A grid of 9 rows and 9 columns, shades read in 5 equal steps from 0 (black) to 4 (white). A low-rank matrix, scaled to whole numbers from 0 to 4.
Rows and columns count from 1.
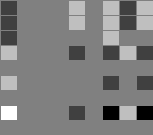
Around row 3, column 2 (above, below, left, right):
2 2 1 2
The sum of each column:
19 18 18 18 18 18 17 18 16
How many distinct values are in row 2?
3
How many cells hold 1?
11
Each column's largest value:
4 2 2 2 3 2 3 3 3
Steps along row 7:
same same same same same same same same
